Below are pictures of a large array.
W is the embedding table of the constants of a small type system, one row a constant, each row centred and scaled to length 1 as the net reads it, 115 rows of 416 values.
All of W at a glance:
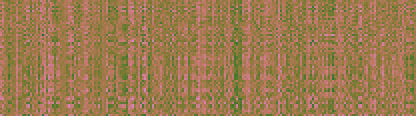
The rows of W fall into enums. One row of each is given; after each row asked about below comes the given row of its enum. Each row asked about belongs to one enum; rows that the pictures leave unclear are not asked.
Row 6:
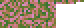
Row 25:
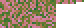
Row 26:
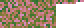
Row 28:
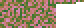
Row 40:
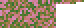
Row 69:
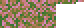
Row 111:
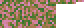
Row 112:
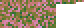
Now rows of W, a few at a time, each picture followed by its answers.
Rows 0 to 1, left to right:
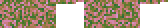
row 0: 111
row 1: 6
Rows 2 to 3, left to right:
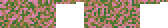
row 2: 40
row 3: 28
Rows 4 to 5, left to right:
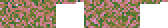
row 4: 26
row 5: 69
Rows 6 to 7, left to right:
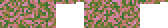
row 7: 40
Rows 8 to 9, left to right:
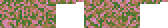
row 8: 111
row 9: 69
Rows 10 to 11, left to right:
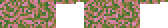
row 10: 6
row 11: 6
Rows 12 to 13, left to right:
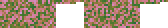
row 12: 40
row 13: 28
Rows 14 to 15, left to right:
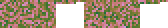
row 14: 6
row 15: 112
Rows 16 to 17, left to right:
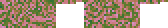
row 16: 25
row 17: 6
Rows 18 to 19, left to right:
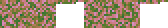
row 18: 69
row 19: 6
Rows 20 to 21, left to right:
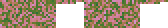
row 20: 25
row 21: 40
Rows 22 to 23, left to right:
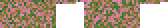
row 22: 26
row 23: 40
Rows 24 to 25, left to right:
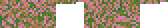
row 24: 69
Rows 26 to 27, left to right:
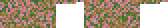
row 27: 69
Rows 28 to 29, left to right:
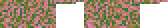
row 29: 111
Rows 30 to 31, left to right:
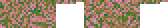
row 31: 69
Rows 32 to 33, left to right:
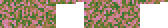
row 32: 111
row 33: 40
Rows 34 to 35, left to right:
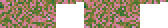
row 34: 25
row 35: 25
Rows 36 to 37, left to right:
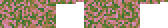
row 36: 111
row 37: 6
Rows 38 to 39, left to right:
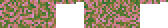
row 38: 6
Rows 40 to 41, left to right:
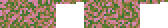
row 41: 6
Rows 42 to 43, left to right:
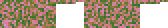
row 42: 111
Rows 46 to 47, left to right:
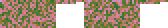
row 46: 25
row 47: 40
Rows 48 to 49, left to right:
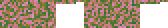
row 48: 6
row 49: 28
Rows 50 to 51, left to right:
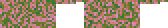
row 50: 25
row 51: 6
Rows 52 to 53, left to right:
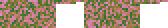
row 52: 40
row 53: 111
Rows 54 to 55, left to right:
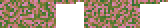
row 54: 6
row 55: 28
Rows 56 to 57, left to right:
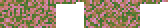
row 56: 28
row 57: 69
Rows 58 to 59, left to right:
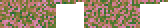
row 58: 112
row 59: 28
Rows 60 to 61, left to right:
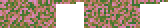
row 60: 40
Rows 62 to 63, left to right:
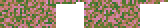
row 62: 28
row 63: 40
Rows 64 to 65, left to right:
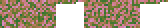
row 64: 69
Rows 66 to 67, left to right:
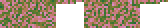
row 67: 28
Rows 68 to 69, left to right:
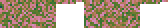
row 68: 25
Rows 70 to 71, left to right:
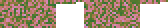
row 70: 28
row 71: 25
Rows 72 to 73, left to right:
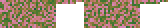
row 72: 25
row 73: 28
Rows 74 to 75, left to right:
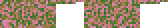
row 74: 111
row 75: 28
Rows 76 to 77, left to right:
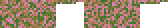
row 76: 69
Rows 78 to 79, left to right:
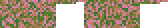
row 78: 69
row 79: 111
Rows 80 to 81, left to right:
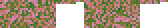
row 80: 40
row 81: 25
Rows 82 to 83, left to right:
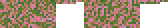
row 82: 25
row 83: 28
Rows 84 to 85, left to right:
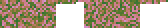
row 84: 69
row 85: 25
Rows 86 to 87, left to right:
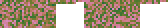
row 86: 111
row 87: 25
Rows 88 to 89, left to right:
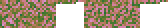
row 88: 69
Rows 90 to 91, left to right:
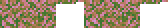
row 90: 69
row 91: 69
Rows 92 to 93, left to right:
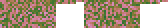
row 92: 25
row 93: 111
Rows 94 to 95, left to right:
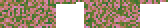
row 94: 28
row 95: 25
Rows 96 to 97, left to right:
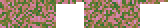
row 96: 25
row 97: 40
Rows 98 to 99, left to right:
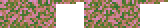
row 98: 40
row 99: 40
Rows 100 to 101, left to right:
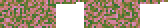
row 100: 28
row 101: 6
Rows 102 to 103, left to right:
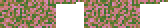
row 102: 28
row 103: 28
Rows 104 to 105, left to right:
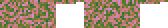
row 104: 6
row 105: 40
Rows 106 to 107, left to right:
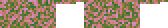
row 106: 40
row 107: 6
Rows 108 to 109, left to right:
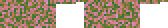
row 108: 28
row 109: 6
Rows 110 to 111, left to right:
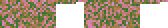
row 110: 69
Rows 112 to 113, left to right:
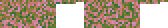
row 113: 6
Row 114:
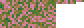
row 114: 25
